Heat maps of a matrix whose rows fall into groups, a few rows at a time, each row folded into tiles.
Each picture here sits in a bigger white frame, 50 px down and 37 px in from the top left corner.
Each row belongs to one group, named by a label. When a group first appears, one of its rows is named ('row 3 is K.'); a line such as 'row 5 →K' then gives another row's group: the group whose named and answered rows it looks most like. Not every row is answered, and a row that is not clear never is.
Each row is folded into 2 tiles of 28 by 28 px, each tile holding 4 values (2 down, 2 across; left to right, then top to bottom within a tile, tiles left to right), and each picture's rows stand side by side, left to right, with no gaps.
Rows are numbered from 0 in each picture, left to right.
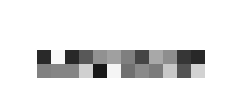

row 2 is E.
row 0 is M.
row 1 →E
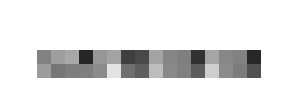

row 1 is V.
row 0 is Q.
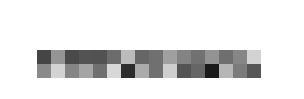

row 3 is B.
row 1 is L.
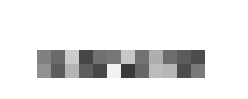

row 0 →Q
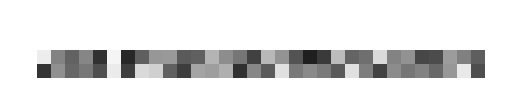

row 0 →B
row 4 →E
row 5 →M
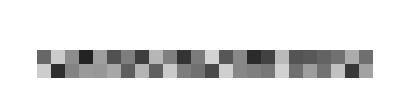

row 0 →Q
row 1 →E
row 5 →L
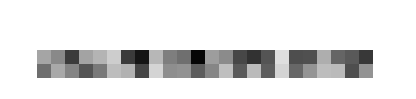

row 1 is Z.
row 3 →E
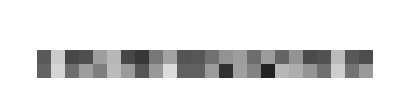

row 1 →Z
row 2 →V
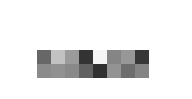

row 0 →Q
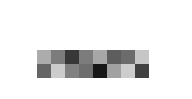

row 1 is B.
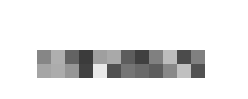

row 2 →Z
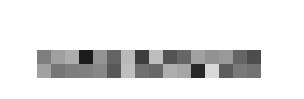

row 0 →Q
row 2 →B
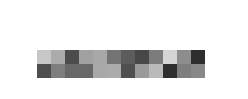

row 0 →B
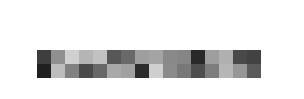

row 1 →B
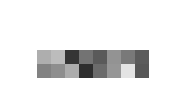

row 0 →Z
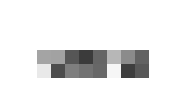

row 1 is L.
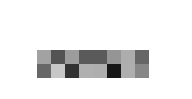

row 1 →Q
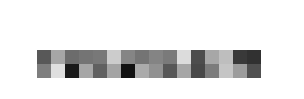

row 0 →L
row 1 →L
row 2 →Q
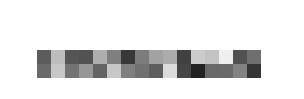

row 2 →B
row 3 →Z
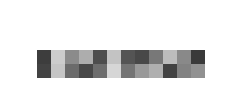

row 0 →L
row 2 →Q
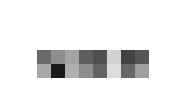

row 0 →Q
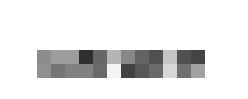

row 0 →Q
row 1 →L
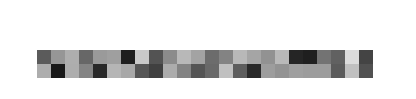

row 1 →B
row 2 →L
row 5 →Q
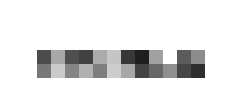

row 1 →Z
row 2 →Z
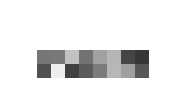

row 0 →L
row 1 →Z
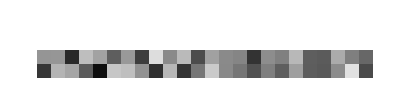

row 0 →B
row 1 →E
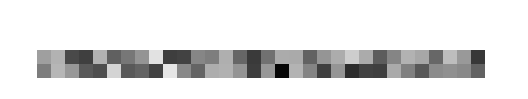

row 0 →Z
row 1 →B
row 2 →B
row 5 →L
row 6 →L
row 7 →Q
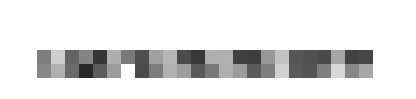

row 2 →Z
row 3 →Z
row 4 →V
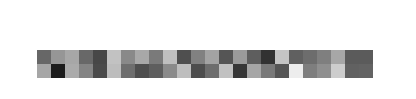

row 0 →Q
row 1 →L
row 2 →Z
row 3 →E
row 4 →M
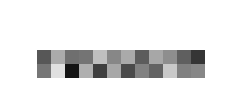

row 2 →E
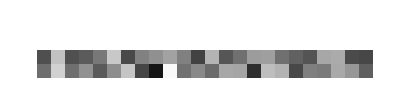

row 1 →Z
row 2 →E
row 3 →B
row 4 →V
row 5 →Z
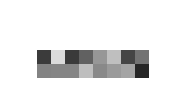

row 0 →M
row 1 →Z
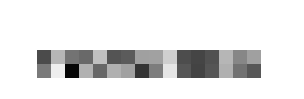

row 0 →L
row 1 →B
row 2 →V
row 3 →L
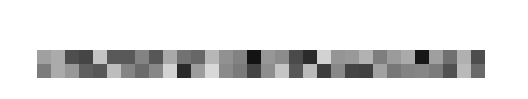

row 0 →Z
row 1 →B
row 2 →L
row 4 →E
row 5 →B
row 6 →Q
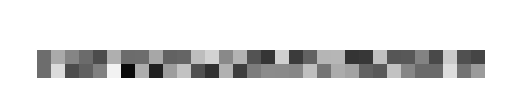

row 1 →L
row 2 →B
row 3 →E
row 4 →M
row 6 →B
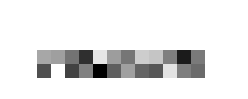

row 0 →E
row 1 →B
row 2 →B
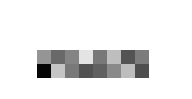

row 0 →B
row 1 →Z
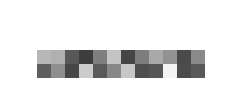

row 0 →E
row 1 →Z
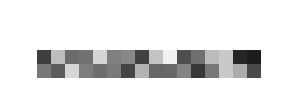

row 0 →M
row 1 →E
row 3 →Z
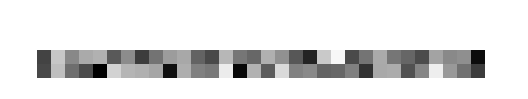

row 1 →E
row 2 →Q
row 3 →L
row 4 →E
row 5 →Z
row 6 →V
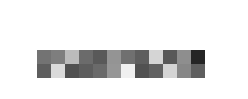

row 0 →L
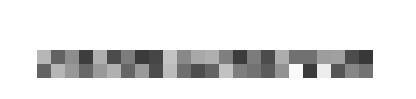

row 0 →E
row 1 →E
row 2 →L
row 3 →B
